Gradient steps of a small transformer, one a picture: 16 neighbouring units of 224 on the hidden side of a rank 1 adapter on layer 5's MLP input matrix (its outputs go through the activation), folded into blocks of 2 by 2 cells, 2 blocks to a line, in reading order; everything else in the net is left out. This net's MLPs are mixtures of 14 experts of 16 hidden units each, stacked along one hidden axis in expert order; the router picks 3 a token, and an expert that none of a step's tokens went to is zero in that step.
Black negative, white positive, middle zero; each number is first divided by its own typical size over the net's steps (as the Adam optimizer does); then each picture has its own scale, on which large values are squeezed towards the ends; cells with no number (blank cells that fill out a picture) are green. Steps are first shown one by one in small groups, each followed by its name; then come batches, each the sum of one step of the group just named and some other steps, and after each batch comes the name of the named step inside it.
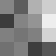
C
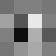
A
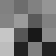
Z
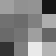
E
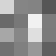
E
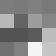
A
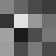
Z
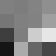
C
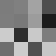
A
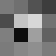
A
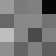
Z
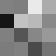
C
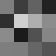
C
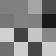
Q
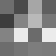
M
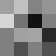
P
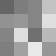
M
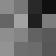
P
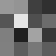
P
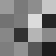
M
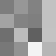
M
